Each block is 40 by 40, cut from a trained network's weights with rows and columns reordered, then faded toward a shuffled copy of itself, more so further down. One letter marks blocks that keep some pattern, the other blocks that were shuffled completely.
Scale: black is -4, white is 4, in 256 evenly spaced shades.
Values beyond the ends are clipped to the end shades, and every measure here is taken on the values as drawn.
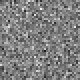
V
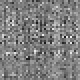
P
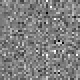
P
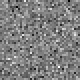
V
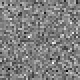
V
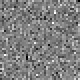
V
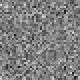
P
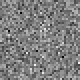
V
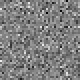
P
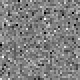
V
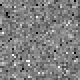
V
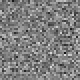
P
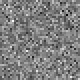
V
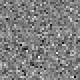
V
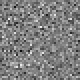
P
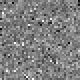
V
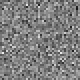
P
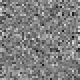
P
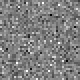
V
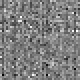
P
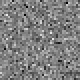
V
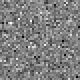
V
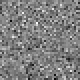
V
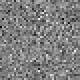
P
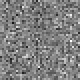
P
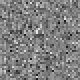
P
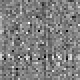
P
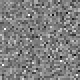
V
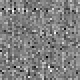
P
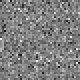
V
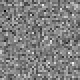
V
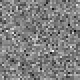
V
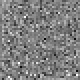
P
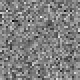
P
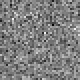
V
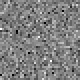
V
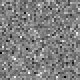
V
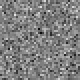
V
